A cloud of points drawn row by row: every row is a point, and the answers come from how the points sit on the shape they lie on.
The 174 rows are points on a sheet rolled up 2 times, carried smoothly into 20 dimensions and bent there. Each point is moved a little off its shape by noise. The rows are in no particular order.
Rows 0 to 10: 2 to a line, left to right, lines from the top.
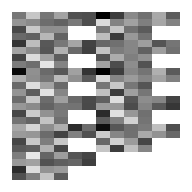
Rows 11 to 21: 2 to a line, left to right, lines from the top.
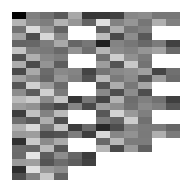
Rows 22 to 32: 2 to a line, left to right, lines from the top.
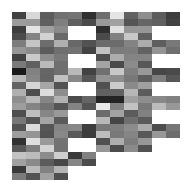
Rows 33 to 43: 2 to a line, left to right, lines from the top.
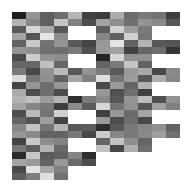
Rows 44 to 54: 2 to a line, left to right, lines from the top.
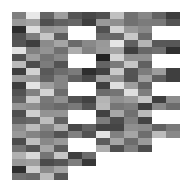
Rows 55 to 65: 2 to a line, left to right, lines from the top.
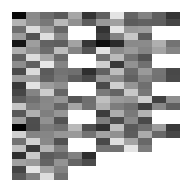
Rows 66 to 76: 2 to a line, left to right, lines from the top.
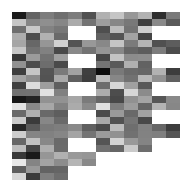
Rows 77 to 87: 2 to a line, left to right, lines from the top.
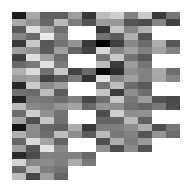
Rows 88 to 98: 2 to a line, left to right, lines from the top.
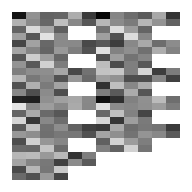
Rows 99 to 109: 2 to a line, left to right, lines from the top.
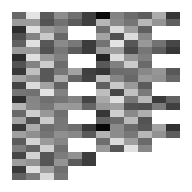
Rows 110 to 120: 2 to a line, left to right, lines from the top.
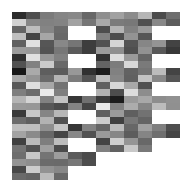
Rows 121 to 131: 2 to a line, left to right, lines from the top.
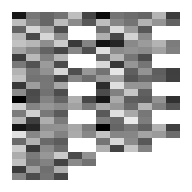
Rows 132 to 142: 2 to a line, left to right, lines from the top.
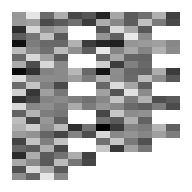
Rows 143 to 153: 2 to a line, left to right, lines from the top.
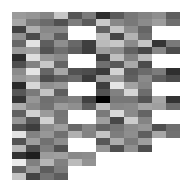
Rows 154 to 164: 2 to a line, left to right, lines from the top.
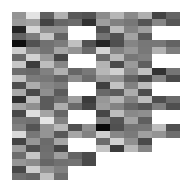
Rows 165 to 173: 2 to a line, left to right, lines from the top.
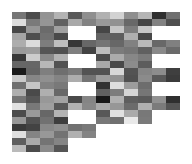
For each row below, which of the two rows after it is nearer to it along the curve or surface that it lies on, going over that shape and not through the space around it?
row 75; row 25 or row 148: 25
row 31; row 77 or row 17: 17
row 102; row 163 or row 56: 56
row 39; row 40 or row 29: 40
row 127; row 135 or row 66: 135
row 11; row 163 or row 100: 100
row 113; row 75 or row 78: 78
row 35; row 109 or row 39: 39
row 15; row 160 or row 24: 24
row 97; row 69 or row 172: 69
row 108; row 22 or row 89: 89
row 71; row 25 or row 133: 133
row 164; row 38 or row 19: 38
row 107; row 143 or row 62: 143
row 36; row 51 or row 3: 51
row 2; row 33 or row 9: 33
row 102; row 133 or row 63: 133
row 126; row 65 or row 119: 65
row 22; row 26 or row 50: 26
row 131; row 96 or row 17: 17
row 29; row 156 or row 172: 156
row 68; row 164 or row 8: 8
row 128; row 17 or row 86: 17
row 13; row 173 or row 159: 173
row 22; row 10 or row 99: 99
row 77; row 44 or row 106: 44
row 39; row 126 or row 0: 126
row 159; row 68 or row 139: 68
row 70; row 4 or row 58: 4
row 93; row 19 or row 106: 19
